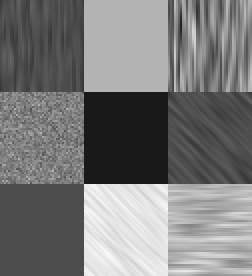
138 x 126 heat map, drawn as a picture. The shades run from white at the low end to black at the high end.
It is made of 3 by 3 panels. Panel 1,1: high, streaked downward, faint in contrast. Panel 1,2: low, flat. Panel 1,3: middling, streaked downward, strong in contrast. Panel 2,1: middling, fine-grained. Panel 2,2: very high, flat. Panel 2,3: high, slanting down to the right, faint in contrast. Panel 3,1: high, flat. Panel 3,2: very low, slanting down to the right, faint in contrast. Panel 3,3: low, streaked across.
